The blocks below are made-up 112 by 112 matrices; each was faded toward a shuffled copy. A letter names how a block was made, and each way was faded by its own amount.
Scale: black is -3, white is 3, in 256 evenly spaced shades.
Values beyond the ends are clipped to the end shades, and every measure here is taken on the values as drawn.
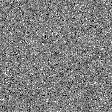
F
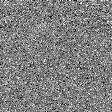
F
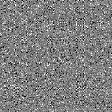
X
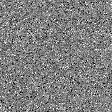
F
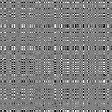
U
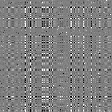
U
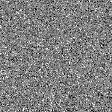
F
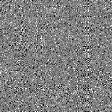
X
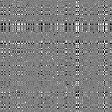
U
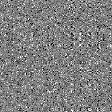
X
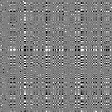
U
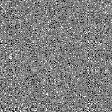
X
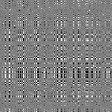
U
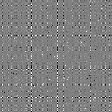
U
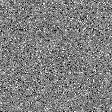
F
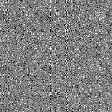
X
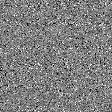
F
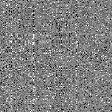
X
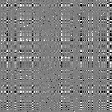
U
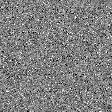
F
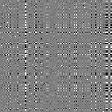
U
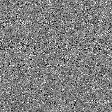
F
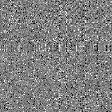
X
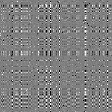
U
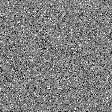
F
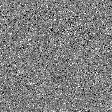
F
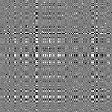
U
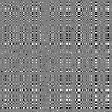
U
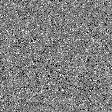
F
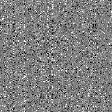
X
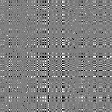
U
